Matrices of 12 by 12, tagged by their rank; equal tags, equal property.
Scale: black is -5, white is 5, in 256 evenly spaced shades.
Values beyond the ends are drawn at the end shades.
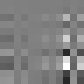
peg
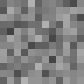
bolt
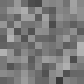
bolt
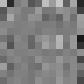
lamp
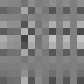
peg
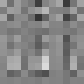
lamp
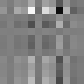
peg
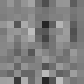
lamp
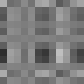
peg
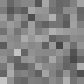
bolt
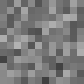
bolt
